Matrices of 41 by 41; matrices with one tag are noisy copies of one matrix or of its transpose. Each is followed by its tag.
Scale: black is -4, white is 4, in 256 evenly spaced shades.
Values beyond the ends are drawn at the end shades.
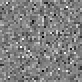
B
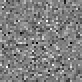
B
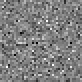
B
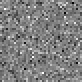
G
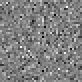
B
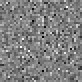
B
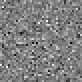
B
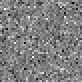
G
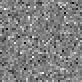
G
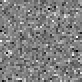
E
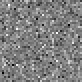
G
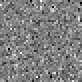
E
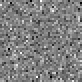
E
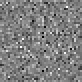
B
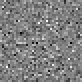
B
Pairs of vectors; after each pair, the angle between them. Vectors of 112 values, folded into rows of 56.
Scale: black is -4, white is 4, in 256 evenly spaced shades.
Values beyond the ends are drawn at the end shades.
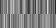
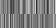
nearly opposite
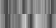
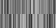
partly aligned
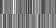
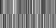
nearly parallel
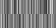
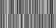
nearly opposite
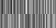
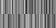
nearly opposite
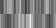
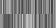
partly aligned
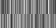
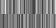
partly opposed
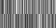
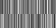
orthogonal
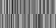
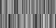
partly aligned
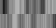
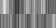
nearly opposite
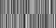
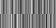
orthogonal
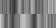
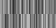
partly aligned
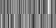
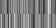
nearly parallel
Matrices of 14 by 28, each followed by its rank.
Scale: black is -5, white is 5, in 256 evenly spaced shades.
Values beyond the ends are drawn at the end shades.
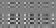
one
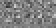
three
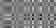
one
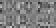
three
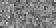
full rank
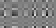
one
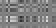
one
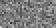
full rank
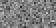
full rank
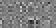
three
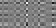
one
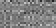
three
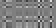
one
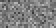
full rank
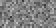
full rank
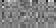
three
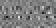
three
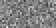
full rank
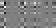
one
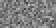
full rank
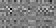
three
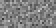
full rank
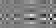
one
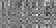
three
